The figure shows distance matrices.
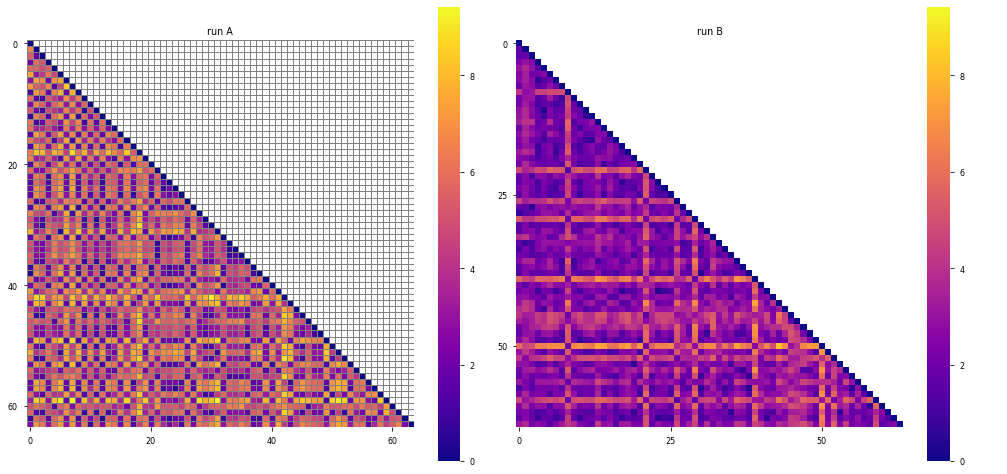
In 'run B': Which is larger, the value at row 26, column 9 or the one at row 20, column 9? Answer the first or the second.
the first
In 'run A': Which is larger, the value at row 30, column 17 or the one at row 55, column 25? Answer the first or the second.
the first
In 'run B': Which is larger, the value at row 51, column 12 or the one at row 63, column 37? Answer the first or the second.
the second
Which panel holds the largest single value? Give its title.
run A
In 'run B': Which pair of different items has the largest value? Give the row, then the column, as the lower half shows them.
50, 43
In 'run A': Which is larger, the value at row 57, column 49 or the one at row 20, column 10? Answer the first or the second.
the second
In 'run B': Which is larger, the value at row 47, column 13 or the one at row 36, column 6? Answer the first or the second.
the first
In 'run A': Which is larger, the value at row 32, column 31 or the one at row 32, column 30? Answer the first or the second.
the first
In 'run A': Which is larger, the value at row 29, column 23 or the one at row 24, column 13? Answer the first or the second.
the second
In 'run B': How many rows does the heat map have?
64
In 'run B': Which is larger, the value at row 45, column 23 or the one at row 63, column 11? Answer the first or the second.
the first
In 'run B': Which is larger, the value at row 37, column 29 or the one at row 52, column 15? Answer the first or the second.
the first
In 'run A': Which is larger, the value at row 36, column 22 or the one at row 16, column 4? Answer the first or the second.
the first
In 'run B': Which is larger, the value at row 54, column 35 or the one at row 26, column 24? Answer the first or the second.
the second
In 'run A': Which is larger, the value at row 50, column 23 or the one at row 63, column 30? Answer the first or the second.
the second
